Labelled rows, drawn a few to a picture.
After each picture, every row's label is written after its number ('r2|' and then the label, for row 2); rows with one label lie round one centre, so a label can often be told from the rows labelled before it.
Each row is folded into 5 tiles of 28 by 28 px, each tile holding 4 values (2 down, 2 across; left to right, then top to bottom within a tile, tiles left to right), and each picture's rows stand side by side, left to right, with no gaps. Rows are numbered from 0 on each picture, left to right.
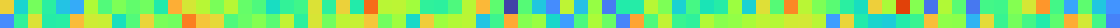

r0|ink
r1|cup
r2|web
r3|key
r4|ink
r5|web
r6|key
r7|key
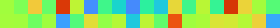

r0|key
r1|web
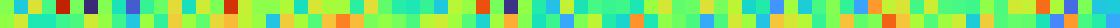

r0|key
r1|web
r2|cup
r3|key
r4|ink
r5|ink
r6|cup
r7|key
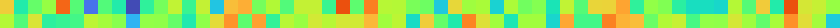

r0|key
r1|web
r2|web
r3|cup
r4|cup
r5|web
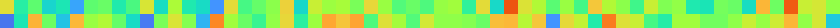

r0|ink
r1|ink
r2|cup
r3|web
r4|cup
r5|web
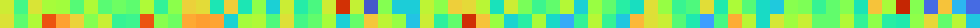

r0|cup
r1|cup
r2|key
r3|cup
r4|ink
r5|ink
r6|key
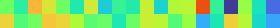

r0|cup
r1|key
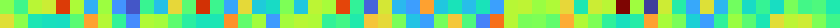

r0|key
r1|key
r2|key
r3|ink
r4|key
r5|ink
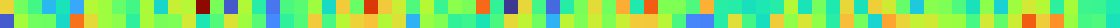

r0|ink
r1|key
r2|web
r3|key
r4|web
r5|ink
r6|cup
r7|cup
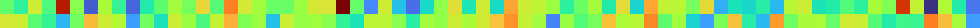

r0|key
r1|web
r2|key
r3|web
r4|web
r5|ink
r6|key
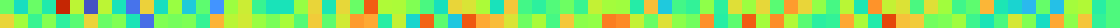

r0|key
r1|ink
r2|web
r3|cup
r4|cup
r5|cup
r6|cup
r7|ink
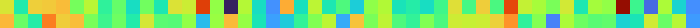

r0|cup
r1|key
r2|ink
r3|web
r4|key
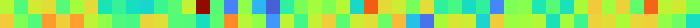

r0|cup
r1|key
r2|web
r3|ink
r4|web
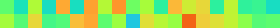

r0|web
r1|cup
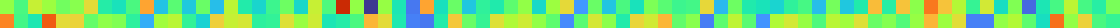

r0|cup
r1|ink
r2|key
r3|ink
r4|ink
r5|ink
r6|web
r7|ink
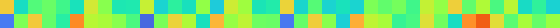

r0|ink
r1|ink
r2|ink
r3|cup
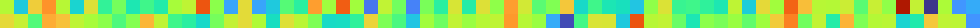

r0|cup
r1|key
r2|key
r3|web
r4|ink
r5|web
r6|key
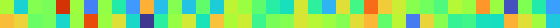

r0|key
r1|ink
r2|web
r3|key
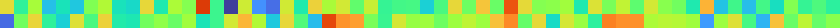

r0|ink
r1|key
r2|cup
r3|web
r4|cup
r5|ink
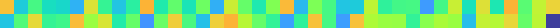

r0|ink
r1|ink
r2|ink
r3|web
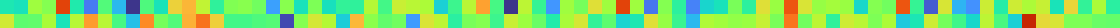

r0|key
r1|cup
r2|ink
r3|key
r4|key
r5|web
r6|key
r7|cup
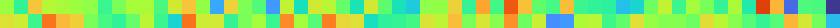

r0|cup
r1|cup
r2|cup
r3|web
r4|ink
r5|key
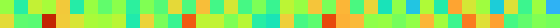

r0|cup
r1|cup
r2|cup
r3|cup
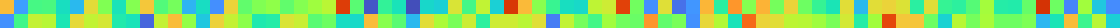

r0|ink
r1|ink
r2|key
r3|web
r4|key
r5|cup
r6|cup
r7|key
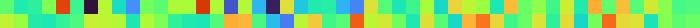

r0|key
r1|key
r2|ink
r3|cup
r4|cup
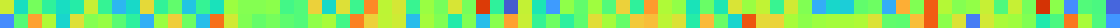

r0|ink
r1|ink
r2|web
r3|key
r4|web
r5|cup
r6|web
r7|key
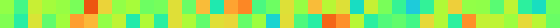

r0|web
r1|web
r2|cup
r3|cup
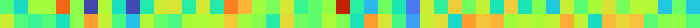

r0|key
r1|web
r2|key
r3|cup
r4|cup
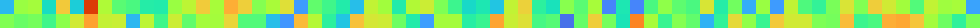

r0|web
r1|web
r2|ink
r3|ink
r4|ink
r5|ink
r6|cup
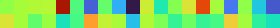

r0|key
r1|key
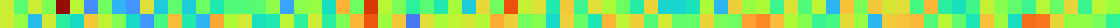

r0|key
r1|ink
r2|web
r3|web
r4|cup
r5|cup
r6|cup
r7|cup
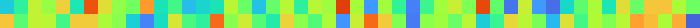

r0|web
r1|ink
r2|key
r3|key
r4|web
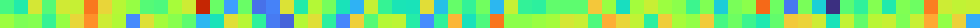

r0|web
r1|key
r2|ink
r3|ink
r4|cup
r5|key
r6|web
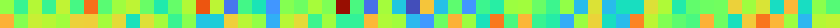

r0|web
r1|key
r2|key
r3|ink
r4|ink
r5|cup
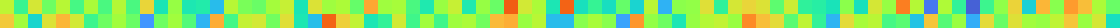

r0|cup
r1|ink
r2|cup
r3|web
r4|ink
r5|cup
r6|key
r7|web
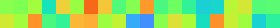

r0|web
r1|ink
